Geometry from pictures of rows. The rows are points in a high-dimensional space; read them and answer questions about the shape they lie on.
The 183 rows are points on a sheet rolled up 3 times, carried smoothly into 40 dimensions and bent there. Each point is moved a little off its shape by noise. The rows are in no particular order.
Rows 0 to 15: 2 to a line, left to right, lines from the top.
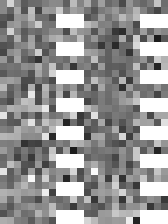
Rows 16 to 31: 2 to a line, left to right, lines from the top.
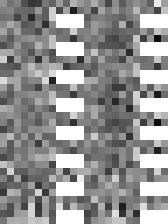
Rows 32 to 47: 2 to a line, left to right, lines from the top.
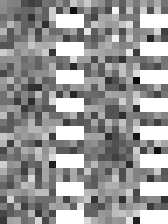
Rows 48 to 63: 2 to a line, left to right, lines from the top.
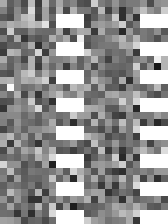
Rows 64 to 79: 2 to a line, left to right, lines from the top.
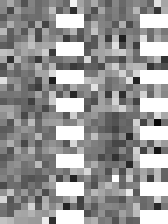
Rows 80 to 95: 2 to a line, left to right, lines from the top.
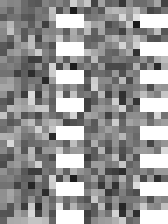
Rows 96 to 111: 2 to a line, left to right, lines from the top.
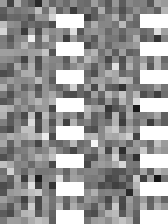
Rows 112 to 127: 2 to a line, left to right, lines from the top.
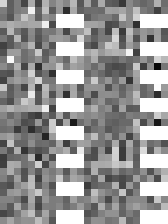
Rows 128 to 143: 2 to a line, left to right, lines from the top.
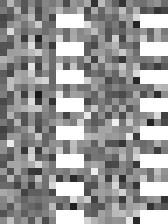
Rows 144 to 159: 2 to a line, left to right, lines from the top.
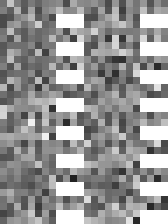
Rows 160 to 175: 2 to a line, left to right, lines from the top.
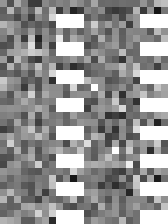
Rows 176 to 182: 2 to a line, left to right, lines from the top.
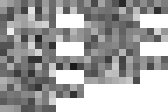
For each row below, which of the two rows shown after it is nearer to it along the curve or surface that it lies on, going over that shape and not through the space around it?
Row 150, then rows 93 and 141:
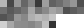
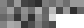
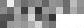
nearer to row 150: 93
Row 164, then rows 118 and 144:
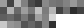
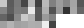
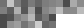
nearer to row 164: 118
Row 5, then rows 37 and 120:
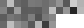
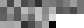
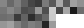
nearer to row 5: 120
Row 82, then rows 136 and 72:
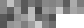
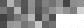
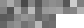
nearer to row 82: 136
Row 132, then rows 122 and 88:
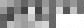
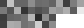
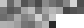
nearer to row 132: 122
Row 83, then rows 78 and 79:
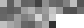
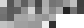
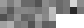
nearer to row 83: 79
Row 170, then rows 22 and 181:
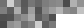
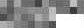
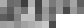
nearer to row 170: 181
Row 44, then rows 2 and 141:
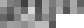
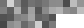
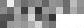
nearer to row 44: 2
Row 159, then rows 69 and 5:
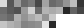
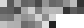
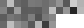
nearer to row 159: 69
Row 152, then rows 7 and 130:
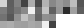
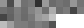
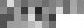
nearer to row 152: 130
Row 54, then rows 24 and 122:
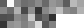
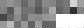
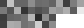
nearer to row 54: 122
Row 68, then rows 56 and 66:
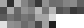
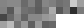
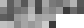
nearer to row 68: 66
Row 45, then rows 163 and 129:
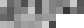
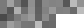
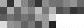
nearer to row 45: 163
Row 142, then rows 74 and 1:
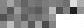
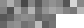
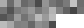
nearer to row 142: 74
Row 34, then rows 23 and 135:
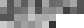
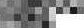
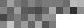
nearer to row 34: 135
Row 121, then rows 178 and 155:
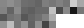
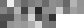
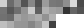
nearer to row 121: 155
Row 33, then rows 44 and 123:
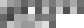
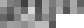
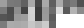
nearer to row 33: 123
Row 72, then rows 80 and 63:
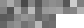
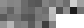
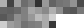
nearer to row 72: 80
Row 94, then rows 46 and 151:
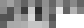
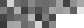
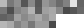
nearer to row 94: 46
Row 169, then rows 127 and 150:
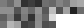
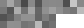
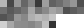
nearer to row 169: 150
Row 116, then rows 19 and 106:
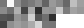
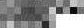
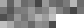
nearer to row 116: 19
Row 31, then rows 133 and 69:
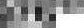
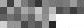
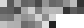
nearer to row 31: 69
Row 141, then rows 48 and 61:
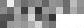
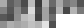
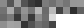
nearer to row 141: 48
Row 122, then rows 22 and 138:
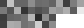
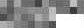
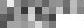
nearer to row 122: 138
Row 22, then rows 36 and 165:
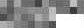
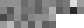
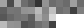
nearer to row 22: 36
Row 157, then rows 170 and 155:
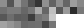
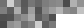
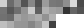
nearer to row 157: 155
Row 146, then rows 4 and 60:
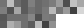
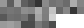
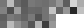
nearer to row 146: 60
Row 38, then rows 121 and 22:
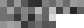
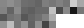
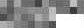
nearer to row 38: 121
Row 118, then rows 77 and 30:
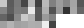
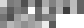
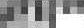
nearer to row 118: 77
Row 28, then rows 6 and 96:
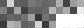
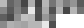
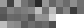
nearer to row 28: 6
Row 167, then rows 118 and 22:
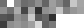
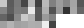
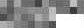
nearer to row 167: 118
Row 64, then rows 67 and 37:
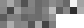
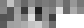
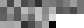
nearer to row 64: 37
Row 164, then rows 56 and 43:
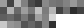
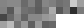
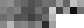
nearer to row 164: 43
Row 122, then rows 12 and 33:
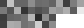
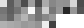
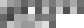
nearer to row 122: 33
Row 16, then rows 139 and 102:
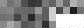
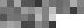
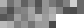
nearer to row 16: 139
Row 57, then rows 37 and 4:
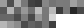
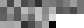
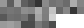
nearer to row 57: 37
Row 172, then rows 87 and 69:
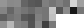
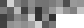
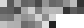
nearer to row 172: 69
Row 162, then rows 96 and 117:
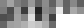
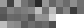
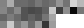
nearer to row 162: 117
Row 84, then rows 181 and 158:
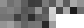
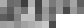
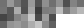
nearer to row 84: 158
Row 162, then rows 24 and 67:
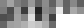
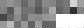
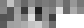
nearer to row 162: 67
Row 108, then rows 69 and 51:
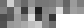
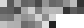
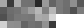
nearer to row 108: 69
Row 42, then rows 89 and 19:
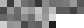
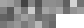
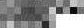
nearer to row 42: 19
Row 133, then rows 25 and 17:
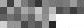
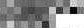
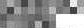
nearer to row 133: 25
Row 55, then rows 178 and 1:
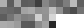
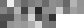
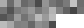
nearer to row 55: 1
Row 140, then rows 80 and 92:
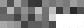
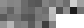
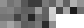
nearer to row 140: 92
